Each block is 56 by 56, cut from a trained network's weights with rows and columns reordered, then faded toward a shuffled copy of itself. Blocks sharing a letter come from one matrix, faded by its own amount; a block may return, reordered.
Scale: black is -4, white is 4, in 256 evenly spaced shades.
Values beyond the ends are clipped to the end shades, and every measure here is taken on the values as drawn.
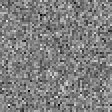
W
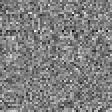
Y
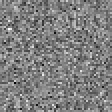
W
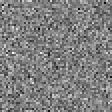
W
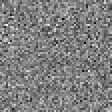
W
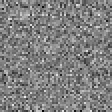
Y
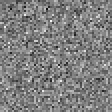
W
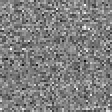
W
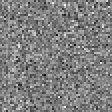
W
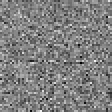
Y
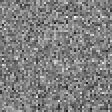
W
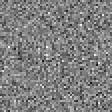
W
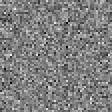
W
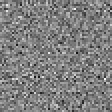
Y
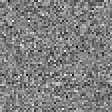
Y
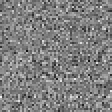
Y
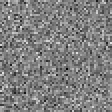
W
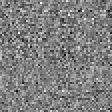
Y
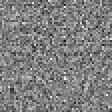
W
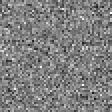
W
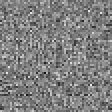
Y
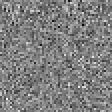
W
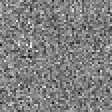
W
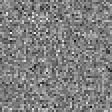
W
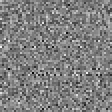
Y
